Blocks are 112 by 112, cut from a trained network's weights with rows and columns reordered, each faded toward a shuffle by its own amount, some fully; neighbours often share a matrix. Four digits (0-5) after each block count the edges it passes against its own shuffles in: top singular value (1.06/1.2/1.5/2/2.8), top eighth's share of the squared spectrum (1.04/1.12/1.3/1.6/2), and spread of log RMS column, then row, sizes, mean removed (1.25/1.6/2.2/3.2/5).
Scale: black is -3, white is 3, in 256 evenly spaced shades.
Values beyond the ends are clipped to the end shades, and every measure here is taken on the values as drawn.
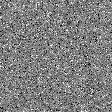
1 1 0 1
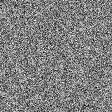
2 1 0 0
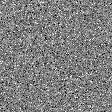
1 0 0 0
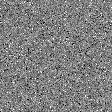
0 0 0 0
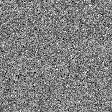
0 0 0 0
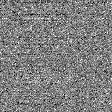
3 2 0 1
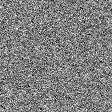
0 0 0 0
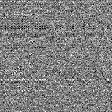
4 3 1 2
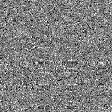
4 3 0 2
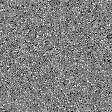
0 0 0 0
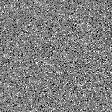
3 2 0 1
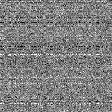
4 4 1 3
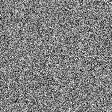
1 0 0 0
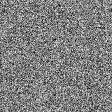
2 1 0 0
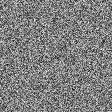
0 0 0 0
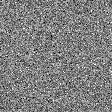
1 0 0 0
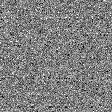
3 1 0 0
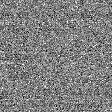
3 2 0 1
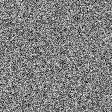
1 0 0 0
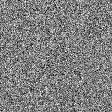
2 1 0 0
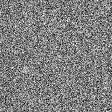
2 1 0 0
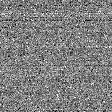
3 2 0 1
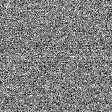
2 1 0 0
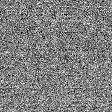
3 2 0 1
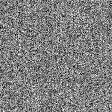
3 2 0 0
